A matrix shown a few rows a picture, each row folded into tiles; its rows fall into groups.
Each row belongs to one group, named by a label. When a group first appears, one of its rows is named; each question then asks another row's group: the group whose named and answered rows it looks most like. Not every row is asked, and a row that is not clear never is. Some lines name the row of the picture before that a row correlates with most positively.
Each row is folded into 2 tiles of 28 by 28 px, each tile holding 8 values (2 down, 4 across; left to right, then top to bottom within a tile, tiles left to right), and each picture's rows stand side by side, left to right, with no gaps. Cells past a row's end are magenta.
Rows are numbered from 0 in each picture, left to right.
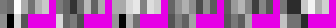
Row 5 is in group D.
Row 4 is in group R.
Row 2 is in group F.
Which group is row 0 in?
F
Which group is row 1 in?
D
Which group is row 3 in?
R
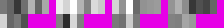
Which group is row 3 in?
R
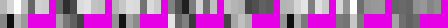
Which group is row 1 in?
D
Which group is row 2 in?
F
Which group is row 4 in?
R
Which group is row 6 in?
F
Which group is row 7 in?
D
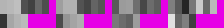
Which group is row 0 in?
R
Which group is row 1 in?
R
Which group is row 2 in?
R
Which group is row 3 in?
D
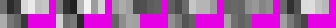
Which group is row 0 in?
D
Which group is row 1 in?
D
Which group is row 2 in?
R
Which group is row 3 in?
D
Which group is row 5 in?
D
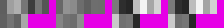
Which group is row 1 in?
R
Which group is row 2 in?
D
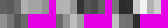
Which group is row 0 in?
D
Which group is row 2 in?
D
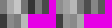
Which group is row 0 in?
R
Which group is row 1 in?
R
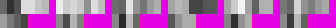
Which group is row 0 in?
D
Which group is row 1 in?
F
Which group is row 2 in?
F
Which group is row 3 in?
R
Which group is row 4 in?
F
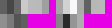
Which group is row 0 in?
D
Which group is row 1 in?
F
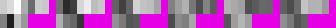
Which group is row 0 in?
F
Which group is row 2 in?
D
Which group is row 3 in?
R
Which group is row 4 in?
R
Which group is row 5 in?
D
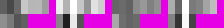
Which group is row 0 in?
D
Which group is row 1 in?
F
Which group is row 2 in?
D
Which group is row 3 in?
F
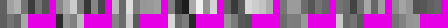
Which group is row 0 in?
R
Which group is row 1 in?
R
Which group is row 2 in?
F
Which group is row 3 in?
D
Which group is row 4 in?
D
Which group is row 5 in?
R
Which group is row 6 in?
D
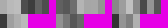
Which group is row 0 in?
R
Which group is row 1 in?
D
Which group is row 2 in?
R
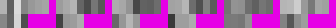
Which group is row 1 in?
R
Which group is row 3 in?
R
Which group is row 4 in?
R
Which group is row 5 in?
F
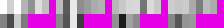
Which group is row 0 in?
F
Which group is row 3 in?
F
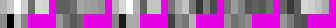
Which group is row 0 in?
F
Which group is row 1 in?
D
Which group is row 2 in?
F
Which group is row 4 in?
R
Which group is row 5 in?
D
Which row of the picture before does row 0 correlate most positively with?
2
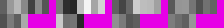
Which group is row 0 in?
R
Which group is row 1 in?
D
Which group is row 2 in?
D
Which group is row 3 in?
R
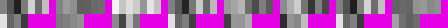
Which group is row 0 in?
D
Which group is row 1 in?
R
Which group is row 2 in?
F
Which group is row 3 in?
D
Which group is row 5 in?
R
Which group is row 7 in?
D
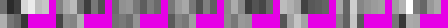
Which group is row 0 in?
D
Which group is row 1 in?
R
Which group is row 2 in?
R
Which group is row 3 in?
R
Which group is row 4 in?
R
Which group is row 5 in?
R
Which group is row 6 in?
F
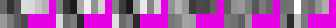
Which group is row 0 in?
D
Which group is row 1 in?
D
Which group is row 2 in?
D
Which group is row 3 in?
R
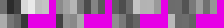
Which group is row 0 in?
D
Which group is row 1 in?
R
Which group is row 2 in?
D
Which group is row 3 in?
D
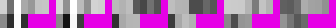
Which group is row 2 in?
R
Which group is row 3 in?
R
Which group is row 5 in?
D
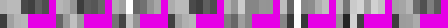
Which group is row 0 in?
R
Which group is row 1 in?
R
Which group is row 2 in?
F
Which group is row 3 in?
R
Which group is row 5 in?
F
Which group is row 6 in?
F
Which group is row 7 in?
R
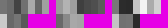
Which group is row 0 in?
D
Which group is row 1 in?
R
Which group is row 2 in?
D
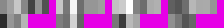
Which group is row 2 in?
F
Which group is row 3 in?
D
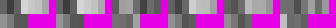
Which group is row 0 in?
D
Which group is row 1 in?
D
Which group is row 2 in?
R
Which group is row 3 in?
D
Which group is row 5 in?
D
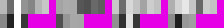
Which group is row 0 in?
F
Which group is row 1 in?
R
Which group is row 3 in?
F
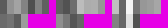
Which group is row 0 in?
R
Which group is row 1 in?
D
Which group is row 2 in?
F
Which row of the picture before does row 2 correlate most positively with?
0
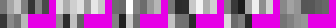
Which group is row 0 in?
R
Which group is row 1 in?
F
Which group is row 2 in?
F
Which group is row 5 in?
R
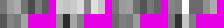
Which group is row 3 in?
F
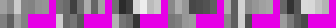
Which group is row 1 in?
D
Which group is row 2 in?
D
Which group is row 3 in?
R
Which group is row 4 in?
F
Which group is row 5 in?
D
